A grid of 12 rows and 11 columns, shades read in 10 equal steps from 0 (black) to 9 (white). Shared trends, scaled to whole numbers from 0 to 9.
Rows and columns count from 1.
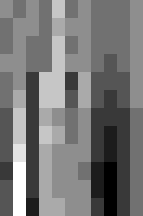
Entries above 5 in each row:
1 1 1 1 3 4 2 3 2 2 2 3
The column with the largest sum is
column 2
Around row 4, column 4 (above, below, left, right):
4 7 4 7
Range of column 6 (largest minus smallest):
3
